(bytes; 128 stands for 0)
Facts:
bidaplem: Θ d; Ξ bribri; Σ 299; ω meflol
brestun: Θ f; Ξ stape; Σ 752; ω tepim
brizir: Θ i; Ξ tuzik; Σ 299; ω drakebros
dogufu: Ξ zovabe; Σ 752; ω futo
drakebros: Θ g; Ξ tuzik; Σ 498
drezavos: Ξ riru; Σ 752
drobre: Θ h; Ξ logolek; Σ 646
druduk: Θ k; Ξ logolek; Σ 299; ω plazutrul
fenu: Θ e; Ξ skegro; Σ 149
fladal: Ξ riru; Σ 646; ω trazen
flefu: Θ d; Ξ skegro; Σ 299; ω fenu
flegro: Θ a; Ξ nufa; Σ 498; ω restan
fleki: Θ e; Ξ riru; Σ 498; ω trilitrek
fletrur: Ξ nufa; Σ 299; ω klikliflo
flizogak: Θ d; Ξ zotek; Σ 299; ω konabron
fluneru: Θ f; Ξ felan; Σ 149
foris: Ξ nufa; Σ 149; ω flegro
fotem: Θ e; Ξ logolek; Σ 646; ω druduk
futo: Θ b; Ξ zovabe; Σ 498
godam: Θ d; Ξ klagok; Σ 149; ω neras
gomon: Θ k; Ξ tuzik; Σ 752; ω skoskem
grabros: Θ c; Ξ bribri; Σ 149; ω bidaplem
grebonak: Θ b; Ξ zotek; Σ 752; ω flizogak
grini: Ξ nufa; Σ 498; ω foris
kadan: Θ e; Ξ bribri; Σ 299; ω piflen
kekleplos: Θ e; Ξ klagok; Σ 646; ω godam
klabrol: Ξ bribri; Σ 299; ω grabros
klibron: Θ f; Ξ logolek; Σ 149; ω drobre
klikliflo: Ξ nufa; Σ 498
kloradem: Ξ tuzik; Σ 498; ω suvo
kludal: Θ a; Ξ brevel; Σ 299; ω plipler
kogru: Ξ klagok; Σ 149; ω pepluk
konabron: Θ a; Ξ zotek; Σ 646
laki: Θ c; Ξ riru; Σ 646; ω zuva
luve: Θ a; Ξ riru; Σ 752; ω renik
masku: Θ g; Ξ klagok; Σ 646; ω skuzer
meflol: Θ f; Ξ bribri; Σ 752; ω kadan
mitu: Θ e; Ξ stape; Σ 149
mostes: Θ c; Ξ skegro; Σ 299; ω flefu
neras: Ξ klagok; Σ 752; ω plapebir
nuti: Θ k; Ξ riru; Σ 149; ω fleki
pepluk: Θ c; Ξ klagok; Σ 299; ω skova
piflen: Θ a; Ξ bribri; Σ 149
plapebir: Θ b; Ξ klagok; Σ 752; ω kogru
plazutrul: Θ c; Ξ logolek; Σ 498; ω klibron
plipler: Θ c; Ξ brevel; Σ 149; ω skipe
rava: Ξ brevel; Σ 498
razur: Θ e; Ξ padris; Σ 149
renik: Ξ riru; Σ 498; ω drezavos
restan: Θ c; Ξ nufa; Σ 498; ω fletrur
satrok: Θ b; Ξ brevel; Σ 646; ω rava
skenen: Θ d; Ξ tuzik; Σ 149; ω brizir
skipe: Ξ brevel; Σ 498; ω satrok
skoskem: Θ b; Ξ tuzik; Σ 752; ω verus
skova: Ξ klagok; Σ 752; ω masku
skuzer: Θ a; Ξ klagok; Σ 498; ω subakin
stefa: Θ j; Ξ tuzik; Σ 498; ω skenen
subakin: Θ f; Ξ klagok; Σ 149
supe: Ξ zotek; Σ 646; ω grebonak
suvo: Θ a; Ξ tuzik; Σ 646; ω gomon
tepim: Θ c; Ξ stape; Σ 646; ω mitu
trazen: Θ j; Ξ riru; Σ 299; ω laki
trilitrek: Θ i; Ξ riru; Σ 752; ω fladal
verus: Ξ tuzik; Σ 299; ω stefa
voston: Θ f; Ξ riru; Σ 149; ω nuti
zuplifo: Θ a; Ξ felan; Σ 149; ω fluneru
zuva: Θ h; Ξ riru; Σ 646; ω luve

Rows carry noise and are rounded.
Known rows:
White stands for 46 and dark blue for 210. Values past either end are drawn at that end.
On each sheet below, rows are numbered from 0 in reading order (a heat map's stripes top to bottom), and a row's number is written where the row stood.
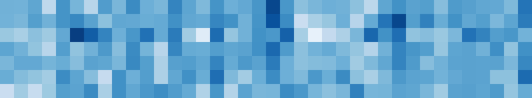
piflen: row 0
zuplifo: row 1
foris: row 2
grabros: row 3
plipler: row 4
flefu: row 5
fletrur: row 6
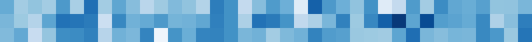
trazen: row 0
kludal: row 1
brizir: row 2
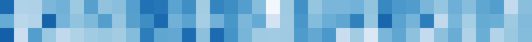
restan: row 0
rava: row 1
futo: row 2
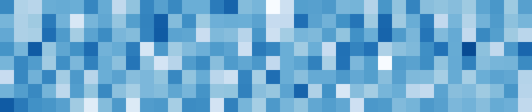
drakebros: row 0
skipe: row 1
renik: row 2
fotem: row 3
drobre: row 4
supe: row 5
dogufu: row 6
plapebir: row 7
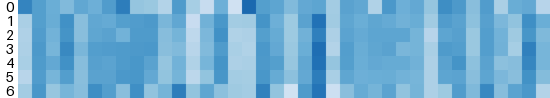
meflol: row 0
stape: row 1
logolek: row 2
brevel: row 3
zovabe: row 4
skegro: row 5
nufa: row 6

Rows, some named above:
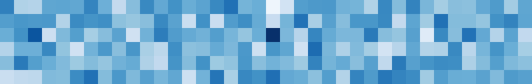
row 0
drakebros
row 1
gomon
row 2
kekleplos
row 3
voston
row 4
laki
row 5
druduk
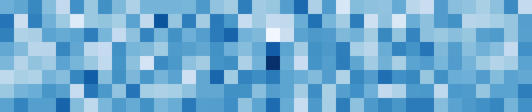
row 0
dogufu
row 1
fleki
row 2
drakebros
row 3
bidaplem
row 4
kadan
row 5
druduk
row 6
klibron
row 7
godam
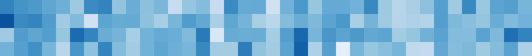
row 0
brestun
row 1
grebonak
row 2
tuzik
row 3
dogufu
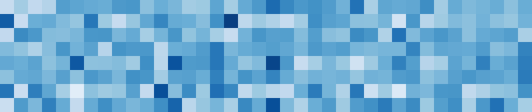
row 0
klabrol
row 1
stefa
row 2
fladal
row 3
mostes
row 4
skenen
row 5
plipler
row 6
fleki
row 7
nuti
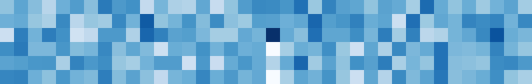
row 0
bribri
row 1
pepluk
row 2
kogru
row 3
trilitrek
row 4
gomon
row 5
trilitrek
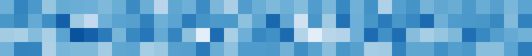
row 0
tepim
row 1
godam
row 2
foris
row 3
konabron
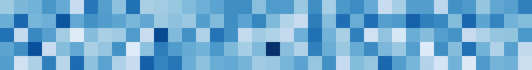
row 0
klibron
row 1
masku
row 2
fleki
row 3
kekleplos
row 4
kloradem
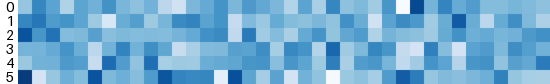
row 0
zuva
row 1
luve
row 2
skoskem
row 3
subakin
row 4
klibron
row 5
flegro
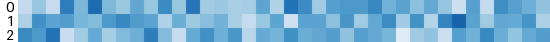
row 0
verus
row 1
riru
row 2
satrok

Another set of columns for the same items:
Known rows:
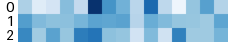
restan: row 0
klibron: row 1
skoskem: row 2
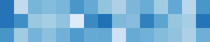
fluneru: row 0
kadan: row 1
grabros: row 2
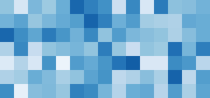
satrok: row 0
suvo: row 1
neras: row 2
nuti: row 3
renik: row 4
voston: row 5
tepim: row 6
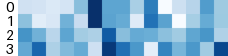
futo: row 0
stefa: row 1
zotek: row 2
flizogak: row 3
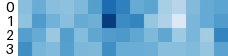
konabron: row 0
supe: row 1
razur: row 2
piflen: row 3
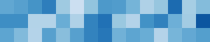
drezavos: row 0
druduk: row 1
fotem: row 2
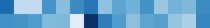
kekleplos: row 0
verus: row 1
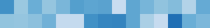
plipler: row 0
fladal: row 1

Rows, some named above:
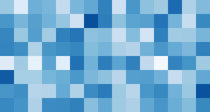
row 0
laki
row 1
kludal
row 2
skoskem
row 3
gomon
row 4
fleki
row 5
subakin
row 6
druduk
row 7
gomon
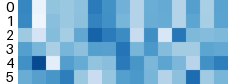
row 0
tepim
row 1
tepim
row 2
satrok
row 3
drobre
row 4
skenen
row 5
drezavos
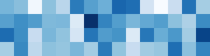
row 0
kloradem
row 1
verus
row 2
bidaplem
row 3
nuti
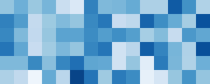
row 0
riru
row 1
brizir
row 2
masku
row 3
brizir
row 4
grebonak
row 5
drakebros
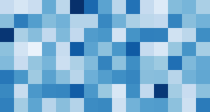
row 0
plazutrul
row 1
luve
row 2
pepluk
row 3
flegro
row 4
zuva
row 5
foris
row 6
plapebir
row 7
mostes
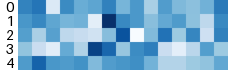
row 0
godam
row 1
verus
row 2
trazen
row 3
skuzer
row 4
dogufu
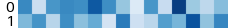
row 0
plapebir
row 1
trilitrek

